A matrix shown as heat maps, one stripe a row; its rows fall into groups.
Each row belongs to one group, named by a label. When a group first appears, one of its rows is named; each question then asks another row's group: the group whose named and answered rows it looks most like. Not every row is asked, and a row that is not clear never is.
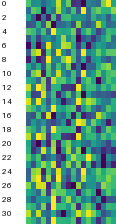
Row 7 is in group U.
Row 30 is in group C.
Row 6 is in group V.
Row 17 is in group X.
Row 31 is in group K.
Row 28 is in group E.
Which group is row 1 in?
U
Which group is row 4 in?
K
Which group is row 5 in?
V
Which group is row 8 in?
V
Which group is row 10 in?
U
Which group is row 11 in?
K
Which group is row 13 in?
E
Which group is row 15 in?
K
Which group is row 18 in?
K
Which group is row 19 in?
C
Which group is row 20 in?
E
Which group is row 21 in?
E
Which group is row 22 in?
C
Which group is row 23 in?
E
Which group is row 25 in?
U
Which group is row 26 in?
C
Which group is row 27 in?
K
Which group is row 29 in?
K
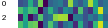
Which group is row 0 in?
X
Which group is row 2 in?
V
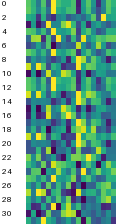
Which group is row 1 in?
K
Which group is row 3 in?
V
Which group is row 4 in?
K
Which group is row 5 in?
U
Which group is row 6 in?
X
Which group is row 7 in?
K
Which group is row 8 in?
X
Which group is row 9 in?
C
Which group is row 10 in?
V
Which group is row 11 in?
K
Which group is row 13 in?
C
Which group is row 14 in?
X
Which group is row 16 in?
V
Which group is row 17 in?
X
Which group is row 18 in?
X
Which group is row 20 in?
X
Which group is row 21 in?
X
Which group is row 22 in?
C
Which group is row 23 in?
K
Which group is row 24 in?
U
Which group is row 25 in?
K
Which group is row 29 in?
E
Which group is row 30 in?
V
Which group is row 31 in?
E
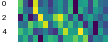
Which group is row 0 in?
E
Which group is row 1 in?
E
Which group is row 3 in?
E
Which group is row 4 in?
C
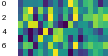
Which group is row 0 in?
X
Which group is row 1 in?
U
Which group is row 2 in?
U
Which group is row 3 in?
C
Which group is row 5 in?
V
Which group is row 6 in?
U
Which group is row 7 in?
V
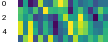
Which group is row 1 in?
K
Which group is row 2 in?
C
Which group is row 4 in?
C
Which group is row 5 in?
U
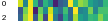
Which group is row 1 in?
U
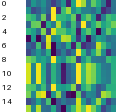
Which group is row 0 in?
X
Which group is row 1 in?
E
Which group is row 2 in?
K
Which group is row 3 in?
U
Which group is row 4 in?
K
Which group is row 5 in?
V
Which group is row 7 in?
X
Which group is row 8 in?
K
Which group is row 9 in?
C
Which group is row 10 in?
C
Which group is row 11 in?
C
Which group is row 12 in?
K
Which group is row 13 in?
C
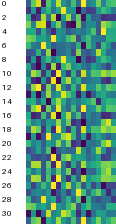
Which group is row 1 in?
V
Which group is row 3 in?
C
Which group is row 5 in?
K
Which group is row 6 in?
E
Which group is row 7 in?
X
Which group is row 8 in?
V
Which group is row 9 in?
E
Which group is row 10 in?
U
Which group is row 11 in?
E
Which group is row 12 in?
U
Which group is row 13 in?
V
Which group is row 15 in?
U
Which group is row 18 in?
U
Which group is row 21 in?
X
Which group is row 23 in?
U
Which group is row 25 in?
U
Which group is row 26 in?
E
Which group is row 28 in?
E
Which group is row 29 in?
K
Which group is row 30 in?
V
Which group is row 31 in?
U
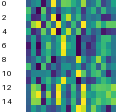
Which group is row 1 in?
E
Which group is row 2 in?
E
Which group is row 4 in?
E
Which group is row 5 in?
V
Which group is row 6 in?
V
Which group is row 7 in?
V
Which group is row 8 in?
X
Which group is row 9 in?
E
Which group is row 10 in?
X
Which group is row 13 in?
U
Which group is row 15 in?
X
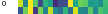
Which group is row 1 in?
U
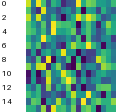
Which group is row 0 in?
C
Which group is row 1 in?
E
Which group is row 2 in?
C
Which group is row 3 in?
K
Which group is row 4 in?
K
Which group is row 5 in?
E
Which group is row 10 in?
V
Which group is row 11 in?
V
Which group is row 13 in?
C
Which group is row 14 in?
U
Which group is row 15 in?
K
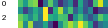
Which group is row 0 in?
C
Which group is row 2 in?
K
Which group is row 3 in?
C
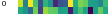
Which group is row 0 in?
C
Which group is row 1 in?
K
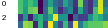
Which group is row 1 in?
C
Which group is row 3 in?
U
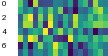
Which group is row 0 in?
E
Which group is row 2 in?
U
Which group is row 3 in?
U
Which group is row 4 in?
E
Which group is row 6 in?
V
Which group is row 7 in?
V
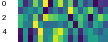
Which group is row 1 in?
X
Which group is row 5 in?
V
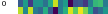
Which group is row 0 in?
V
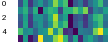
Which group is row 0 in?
V
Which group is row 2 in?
V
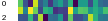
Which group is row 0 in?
E
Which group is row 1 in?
C
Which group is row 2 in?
X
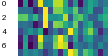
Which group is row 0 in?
V
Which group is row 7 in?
X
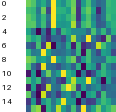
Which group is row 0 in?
K
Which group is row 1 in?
K
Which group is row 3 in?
K
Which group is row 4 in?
E
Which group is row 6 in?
X
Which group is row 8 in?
K
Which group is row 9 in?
E
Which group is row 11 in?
C
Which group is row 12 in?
V
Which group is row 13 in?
E
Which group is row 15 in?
U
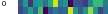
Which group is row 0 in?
V
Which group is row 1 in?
X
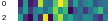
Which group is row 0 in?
V
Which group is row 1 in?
V
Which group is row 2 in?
E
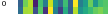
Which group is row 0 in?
U
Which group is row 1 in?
U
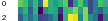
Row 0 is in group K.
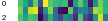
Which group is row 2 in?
C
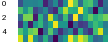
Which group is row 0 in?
X
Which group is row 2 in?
U
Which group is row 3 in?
V
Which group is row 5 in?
C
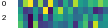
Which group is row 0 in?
U
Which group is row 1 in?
E
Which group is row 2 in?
E
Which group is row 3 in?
E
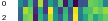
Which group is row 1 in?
U
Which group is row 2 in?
U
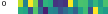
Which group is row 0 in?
C
